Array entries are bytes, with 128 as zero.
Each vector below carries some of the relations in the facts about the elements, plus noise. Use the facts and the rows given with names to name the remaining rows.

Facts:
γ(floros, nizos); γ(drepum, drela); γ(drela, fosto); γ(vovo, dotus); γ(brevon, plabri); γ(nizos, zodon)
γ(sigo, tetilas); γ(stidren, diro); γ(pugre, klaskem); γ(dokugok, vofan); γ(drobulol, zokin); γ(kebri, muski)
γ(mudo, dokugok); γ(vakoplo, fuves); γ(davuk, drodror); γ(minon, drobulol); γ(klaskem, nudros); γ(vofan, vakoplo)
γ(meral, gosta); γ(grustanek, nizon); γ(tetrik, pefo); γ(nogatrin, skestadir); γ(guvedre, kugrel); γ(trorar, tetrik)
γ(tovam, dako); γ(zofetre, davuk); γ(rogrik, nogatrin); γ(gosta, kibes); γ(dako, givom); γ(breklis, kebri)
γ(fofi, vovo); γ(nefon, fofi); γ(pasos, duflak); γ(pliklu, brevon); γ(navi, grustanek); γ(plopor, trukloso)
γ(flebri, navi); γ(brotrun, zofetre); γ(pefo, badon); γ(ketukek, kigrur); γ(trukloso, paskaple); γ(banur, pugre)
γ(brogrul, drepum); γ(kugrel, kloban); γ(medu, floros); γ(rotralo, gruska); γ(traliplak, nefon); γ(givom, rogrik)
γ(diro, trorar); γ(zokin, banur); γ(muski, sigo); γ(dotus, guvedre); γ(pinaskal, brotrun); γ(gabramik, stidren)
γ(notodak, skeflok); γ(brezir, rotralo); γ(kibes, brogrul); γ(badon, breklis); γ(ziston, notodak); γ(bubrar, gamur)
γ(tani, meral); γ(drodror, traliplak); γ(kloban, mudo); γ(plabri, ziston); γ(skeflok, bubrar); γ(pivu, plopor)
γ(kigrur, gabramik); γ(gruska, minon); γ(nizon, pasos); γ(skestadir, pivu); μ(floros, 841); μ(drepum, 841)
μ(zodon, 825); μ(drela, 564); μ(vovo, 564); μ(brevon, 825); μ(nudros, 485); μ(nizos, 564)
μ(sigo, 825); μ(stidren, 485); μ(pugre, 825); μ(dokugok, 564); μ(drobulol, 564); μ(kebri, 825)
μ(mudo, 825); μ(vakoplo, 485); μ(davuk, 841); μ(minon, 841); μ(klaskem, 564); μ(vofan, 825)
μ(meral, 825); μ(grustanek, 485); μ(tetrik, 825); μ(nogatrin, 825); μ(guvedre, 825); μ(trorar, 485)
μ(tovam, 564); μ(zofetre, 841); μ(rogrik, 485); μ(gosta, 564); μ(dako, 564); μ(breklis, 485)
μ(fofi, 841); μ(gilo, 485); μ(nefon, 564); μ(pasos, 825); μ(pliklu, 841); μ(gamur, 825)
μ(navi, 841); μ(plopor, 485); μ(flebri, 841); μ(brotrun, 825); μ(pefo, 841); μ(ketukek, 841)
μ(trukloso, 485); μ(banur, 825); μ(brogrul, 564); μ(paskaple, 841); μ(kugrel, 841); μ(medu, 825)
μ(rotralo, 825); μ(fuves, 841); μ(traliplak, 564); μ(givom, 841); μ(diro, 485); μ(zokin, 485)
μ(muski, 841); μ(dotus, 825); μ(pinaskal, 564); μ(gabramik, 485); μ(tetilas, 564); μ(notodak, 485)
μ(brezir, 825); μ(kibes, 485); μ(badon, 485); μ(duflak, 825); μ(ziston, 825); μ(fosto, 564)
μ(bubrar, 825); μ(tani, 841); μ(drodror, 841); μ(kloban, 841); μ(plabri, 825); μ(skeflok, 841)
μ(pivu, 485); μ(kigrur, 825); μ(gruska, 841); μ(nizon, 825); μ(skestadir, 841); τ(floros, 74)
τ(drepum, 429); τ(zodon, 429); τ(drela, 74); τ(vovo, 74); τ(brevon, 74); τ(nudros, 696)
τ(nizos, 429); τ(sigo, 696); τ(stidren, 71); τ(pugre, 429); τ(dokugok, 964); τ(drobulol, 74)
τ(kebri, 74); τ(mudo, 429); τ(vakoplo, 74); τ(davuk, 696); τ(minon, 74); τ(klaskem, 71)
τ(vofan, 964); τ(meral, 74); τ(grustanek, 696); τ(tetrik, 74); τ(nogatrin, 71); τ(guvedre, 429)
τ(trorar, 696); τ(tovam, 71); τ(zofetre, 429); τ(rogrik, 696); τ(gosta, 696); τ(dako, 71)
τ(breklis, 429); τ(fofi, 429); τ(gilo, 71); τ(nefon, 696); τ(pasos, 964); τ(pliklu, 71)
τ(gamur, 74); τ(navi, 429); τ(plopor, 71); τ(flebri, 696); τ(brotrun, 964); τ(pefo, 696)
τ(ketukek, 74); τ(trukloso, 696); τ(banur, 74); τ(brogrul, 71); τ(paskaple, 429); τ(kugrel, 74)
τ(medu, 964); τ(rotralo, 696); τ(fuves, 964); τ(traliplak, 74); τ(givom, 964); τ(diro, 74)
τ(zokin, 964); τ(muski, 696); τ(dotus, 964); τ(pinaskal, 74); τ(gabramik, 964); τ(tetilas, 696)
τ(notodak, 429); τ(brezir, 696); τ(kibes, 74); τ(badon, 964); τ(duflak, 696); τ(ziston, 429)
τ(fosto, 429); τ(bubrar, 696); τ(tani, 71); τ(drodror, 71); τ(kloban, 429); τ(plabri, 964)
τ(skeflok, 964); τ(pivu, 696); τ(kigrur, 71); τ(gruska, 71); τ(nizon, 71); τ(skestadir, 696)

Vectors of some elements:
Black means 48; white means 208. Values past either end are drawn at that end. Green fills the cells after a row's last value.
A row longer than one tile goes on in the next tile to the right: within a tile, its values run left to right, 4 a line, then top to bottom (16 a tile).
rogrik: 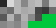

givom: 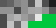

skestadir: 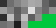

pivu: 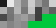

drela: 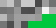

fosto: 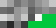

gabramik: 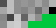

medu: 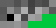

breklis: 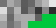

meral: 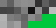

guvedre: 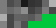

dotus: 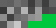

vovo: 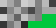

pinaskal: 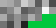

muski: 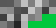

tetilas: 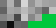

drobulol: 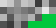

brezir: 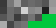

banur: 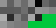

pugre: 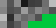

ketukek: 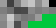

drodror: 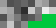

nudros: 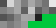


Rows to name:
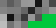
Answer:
tetrik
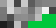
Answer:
dokugok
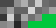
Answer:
davuk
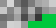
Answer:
gilo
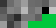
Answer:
sigo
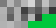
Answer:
diro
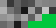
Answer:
fofi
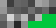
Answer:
kloban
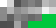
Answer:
klaskem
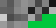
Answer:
kebri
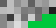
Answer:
badon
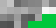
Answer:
dako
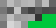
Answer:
vakoplo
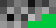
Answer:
brotrun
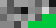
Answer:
minon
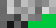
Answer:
nefon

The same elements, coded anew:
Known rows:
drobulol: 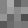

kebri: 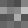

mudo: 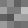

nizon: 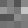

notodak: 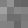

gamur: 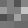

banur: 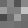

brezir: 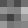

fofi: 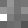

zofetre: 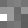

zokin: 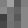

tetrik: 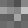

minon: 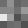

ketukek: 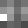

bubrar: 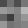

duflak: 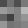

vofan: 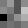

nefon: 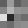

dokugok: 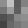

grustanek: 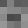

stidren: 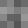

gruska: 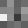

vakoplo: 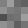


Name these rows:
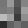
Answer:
givom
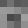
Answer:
trorar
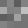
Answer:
pugre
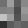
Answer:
skeflok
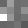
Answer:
paskaple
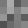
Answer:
brogrul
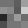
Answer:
brotrun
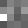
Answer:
drodror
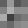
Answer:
gosta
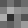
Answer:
tetilas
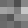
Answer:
kigrur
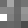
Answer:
kugrel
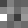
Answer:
flebri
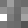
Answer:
kloban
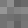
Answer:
kibes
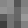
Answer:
gabramik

